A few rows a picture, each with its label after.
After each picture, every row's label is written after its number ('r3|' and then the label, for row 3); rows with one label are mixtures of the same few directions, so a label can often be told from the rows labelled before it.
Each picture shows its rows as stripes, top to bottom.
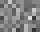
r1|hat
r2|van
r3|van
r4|van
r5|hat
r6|van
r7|van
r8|van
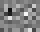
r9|van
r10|van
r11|hat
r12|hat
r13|hat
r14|hat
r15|hat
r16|hat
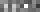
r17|hat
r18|van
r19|van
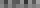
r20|van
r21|van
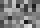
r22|van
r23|van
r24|hat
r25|hat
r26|hat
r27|van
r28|hat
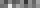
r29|van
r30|hat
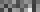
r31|van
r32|van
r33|hat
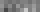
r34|hat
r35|van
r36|hat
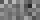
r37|van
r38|hat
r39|van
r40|hat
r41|van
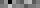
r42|hat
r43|hat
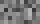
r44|van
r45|hat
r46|van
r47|hat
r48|hat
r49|hat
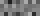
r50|hat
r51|van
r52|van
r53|van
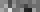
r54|hat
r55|hat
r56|hat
